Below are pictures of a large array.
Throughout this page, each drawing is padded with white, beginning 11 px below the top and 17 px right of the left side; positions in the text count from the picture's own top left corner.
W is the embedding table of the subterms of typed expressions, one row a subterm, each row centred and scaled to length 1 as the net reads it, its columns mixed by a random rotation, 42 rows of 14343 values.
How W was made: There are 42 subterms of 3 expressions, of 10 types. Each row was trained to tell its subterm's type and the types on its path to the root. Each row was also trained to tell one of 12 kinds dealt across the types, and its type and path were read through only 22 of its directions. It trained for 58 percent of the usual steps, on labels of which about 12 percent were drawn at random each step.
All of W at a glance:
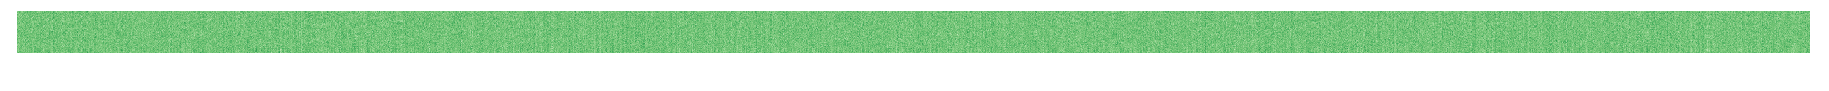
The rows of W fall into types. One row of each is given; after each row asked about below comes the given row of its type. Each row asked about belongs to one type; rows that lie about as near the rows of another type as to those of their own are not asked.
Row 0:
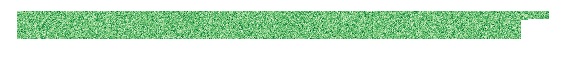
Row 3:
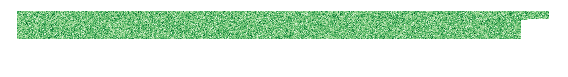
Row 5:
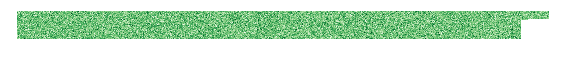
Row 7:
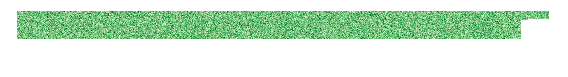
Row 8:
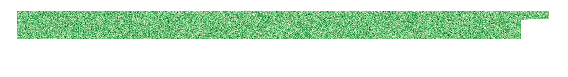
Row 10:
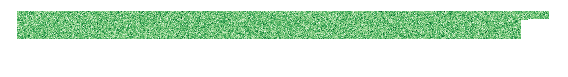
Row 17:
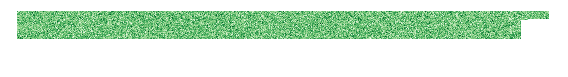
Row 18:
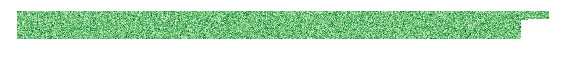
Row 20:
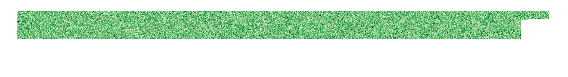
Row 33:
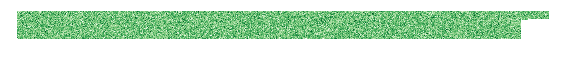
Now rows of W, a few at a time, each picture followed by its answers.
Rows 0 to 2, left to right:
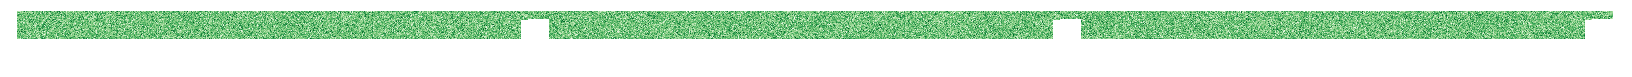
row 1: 0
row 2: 33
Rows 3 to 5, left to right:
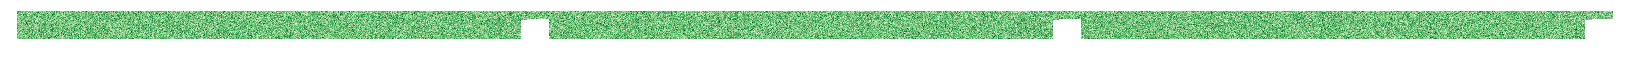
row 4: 17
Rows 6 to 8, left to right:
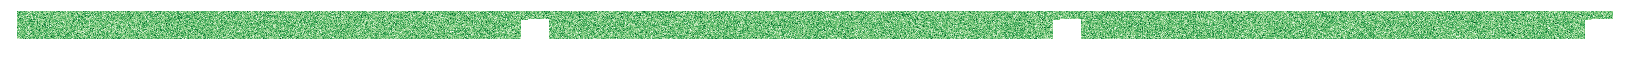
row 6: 0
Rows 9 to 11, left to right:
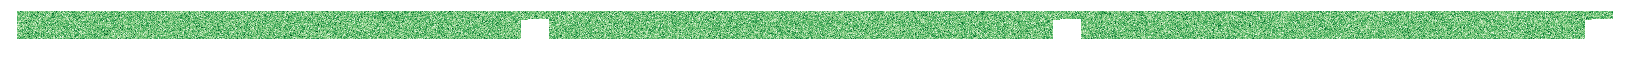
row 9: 3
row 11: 18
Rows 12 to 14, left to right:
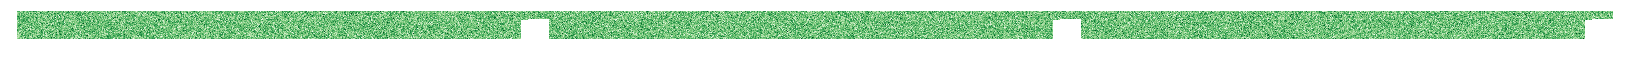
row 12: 18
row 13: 18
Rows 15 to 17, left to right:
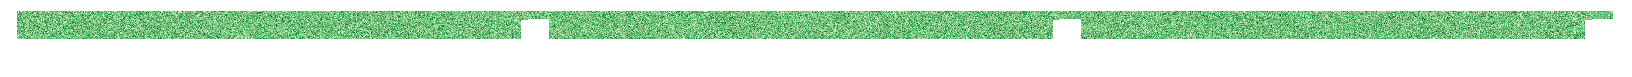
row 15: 5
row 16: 0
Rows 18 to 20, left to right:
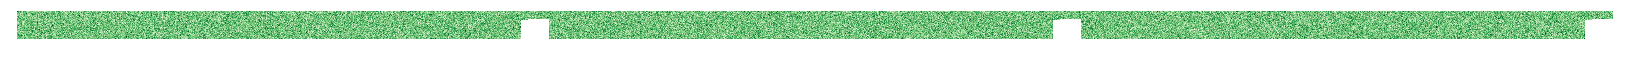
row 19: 8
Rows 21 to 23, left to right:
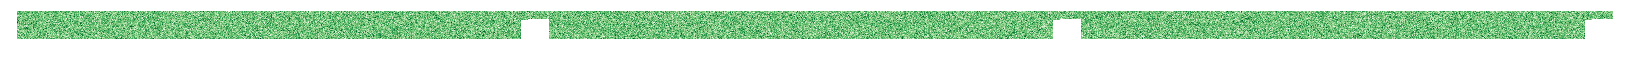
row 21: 20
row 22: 8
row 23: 33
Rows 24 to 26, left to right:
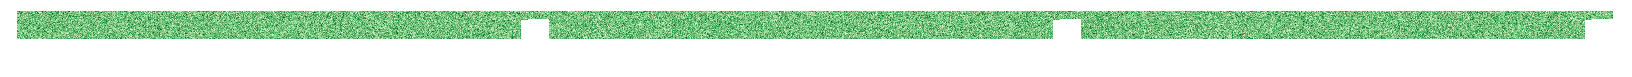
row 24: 20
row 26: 33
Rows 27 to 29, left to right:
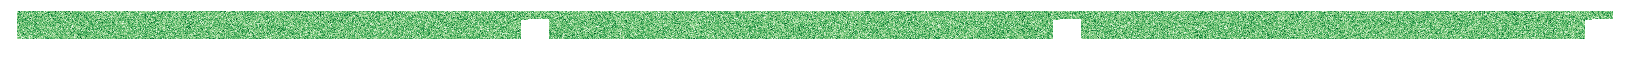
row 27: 20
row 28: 18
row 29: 5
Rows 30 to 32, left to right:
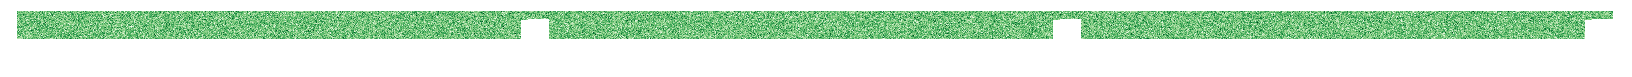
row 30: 0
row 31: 3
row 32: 0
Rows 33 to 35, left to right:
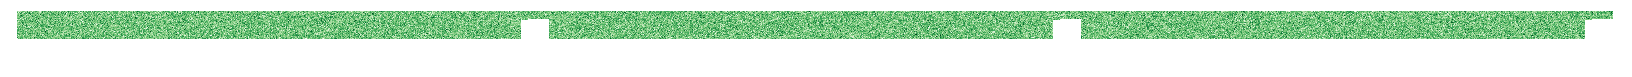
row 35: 7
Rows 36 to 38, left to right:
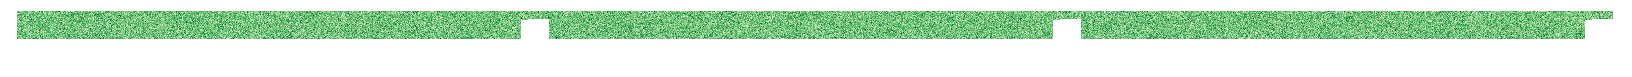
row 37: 5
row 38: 5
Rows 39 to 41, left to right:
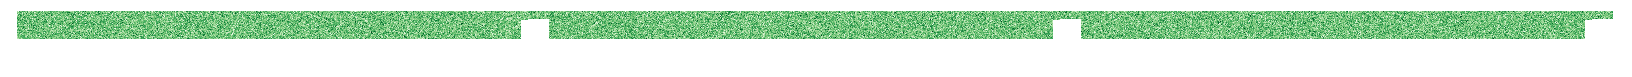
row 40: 5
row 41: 3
